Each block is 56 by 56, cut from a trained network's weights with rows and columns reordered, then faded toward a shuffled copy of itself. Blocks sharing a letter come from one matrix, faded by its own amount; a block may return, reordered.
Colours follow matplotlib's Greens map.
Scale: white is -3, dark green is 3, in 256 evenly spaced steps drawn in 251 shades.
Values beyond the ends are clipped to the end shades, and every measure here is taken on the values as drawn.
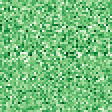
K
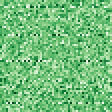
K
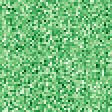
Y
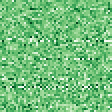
K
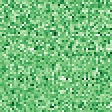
K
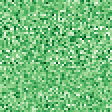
K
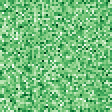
Y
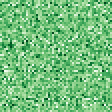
K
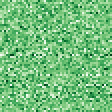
K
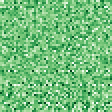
K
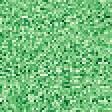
K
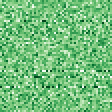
K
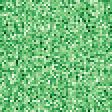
Y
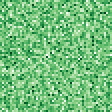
Y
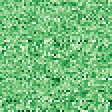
K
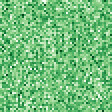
Y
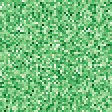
Y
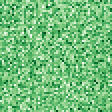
Y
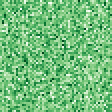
Y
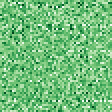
K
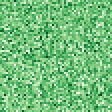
Y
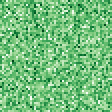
Y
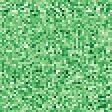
K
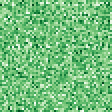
K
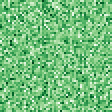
Y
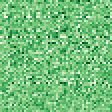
K
